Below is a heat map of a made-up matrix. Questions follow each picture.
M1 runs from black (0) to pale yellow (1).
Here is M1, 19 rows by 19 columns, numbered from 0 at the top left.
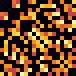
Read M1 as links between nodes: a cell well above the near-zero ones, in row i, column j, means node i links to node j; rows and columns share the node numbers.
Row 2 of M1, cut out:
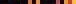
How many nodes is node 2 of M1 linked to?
6
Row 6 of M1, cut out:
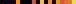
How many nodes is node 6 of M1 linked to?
9
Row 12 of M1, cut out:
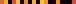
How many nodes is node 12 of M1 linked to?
10
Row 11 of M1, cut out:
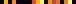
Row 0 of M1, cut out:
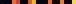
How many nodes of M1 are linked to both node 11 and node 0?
3
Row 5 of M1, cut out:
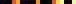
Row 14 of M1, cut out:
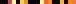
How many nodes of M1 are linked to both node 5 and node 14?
3
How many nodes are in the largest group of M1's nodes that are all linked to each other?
5
